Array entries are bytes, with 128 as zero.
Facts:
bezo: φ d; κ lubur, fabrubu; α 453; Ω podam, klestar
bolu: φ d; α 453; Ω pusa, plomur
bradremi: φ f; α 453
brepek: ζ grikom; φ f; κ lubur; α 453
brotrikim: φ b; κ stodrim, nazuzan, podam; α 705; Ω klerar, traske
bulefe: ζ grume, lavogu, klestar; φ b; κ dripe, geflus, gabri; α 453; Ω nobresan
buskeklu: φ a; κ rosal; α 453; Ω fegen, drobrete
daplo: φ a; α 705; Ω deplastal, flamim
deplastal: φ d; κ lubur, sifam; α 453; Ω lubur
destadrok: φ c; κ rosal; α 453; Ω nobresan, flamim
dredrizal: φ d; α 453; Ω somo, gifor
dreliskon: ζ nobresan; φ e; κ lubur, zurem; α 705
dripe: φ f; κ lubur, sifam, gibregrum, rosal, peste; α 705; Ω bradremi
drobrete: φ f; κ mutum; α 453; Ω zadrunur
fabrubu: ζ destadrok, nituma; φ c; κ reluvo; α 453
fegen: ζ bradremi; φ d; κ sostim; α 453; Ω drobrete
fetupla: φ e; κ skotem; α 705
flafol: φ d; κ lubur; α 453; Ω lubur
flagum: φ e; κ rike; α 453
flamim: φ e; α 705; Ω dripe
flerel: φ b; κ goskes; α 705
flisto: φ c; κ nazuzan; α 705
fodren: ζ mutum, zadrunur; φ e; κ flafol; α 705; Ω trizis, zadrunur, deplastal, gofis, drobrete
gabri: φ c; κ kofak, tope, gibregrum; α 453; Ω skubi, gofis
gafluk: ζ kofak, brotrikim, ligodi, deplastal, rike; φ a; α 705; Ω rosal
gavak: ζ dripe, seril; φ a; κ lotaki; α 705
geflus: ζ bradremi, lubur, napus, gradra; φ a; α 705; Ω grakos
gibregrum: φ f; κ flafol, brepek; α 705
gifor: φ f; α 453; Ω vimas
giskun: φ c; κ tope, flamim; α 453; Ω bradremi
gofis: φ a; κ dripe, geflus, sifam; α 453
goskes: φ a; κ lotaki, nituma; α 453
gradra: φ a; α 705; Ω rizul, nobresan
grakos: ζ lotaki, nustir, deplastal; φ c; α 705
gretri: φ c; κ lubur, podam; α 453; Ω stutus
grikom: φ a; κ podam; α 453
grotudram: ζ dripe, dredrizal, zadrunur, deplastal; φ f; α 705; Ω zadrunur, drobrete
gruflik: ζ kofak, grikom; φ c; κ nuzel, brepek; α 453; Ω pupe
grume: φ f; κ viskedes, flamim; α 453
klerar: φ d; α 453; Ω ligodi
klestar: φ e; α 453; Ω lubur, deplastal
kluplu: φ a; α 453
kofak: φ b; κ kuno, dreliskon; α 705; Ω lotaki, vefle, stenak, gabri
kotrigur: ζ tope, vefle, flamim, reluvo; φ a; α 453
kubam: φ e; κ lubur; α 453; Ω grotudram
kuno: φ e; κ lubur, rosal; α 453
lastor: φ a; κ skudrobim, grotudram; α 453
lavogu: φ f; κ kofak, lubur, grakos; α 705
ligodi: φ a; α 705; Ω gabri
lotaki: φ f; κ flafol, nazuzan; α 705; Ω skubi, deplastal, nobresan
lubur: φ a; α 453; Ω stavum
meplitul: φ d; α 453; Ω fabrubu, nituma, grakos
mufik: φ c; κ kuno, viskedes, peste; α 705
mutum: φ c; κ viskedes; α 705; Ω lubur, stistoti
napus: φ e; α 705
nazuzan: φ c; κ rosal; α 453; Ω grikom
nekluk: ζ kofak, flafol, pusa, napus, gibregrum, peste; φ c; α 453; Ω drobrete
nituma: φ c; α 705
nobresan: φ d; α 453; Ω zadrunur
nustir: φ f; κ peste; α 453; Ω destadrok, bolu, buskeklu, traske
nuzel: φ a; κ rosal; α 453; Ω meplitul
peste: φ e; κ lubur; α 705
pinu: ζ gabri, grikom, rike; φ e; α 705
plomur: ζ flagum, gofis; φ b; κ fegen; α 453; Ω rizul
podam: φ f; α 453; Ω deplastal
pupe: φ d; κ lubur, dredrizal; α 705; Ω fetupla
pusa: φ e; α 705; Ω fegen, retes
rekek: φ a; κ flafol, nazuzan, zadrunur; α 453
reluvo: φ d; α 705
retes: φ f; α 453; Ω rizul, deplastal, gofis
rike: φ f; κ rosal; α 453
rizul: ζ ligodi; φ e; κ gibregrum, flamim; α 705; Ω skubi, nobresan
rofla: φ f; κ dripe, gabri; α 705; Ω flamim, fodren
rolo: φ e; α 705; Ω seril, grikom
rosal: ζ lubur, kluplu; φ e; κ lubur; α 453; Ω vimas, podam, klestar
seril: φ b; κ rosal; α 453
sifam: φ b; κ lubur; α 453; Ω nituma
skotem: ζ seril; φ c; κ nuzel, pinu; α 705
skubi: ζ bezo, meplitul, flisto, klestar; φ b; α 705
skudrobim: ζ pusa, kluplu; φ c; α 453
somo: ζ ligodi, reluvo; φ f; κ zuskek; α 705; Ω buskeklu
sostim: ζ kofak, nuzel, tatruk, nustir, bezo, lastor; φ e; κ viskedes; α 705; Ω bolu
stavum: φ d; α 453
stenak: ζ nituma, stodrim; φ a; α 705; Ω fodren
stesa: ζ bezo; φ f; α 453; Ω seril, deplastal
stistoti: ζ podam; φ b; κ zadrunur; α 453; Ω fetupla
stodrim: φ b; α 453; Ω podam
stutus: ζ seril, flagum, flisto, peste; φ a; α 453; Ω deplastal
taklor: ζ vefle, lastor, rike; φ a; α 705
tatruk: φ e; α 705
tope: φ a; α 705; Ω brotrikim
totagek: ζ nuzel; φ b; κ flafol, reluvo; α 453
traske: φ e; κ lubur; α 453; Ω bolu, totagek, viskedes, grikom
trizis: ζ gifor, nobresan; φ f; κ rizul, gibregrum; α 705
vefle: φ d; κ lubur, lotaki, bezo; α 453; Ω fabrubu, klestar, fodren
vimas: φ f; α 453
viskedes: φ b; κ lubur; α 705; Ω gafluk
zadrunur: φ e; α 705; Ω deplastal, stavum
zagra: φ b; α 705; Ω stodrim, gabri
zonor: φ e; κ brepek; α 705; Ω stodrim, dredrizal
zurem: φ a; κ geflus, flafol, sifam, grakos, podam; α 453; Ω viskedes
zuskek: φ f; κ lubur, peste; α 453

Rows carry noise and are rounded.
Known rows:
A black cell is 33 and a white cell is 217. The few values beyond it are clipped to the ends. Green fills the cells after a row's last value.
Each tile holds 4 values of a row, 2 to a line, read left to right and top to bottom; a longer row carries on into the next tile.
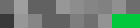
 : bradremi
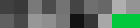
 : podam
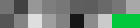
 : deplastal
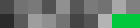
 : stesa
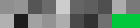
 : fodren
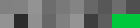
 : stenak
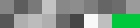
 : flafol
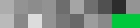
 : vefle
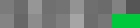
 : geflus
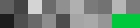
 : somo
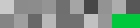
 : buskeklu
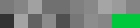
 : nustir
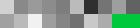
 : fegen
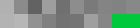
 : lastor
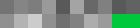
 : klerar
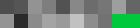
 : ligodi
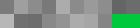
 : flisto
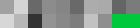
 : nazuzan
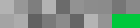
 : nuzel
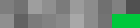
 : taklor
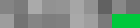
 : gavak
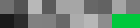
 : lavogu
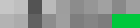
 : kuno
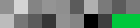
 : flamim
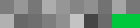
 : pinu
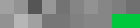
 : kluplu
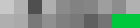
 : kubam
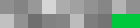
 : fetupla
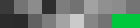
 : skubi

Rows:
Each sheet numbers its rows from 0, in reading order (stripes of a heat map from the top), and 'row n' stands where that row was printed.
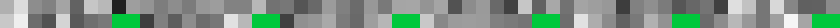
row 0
destadrok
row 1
rike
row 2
lubur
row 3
gabri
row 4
bolu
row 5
pupe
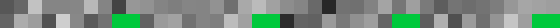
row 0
gradra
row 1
grume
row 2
sifam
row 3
stistoti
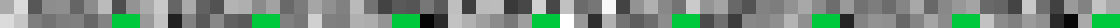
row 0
giskun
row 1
traske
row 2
reluvo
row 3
grotudram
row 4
rosal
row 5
seril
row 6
zuskek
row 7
klestar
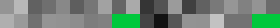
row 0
gretri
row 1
zagra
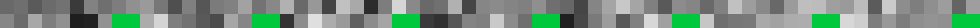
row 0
stutus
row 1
zurem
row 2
drobrete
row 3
flerel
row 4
gibregrum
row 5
mutum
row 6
gruflik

